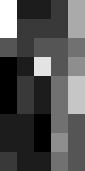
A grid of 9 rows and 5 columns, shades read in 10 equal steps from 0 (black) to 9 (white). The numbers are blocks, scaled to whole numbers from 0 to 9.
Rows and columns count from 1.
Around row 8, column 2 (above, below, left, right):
1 1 1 0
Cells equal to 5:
2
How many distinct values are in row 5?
5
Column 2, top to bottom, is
1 2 2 1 2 2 1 1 1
